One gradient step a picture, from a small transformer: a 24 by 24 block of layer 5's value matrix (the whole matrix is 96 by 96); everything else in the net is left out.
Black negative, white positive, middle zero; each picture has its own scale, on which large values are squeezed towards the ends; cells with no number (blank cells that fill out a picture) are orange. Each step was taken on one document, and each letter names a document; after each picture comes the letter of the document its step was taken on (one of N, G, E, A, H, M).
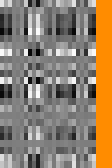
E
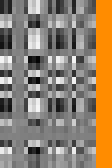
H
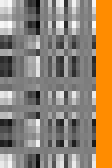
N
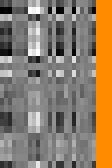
H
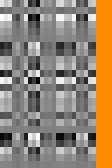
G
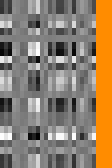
H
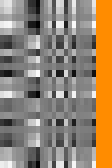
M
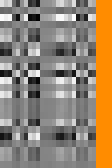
G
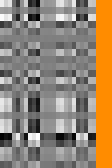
G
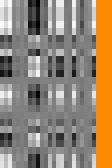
N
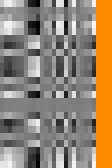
M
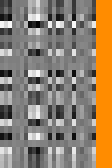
H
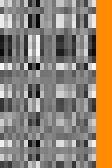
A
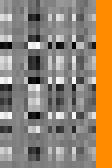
H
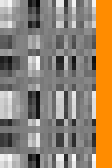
M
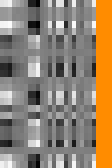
N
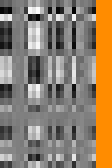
H
